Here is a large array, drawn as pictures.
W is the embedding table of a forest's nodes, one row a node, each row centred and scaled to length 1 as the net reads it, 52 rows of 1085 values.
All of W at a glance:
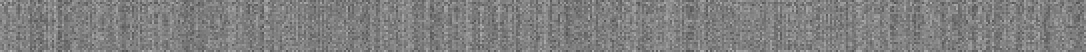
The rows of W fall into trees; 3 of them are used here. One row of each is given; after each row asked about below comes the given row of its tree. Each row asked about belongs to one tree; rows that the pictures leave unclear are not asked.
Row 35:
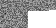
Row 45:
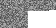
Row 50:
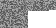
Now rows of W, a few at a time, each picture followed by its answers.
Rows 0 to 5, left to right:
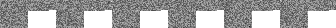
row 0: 50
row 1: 50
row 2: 35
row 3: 35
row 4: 45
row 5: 45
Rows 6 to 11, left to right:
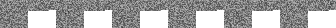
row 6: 50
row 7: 50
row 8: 50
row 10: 50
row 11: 50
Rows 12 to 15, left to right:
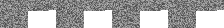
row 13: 45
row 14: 50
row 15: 35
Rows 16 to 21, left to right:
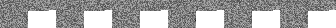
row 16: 35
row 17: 50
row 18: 50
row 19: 35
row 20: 35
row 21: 35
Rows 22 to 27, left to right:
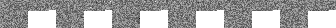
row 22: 35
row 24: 35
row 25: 50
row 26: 50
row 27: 50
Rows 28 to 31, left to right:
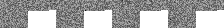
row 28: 35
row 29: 50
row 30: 35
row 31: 45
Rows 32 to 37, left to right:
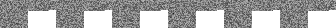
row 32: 50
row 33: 50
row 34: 50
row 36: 45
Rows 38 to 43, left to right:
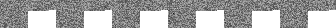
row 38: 50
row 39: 50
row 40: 35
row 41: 45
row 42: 50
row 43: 35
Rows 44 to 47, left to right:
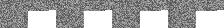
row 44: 35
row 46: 35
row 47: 45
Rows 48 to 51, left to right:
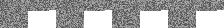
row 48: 45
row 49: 35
